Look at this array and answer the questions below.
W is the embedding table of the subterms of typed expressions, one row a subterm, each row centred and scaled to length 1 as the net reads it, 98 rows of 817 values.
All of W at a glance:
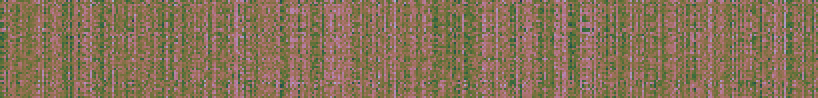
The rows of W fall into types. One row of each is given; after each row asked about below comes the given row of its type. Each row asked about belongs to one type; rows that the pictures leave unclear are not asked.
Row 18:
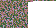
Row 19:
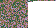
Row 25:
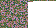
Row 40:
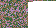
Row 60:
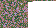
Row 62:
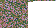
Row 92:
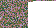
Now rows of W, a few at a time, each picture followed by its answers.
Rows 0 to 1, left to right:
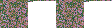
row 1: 19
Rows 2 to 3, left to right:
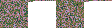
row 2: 92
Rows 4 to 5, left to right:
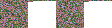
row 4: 62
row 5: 60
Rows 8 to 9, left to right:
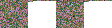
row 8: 40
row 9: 25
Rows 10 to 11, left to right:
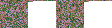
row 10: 40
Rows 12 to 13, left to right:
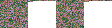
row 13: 40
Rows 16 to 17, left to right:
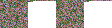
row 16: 19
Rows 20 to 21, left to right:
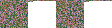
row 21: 18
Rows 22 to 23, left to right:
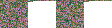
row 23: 25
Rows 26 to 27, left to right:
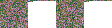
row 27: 19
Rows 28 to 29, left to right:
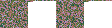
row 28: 18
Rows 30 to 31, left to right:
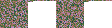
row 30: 18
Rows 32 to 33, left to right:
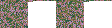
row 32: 40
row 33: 19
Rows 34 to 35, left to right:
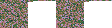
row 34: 62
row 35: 62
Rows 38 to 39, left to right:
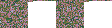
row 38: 40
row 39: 92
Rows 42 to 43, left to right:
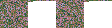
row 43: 62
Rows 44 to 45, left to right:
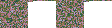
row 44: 40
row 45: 18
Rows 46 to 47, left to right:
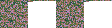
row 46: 25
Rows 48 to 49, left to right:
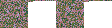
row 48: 92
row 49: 40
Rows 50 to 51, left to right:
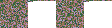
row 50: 19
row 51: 18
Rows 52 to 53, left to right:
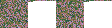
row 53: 19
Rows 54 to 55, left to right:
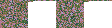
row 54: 62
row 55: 60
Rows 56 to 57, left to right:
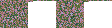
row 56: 18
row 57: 60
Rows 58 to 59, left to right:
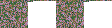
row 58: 19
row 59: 19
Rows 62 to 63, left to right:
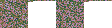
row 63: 25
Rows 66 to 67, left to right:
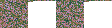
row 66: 62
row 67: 25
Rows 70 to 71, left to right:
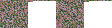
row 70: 18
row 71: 62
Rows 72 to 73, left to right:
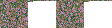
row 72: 19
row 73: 60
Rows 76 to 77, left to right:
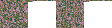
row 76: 60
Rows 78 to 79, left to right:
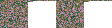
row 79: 60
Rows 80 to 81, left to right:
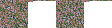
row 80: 62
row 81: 18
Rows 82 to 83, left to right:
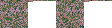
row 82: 40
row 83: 40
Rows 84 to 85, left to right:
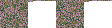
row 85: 92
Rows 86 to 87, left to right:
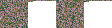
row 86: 92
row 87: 19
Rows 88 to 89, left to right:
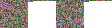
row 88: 62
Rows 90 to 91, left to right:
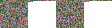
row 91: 18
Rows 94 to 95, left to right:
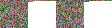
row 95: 19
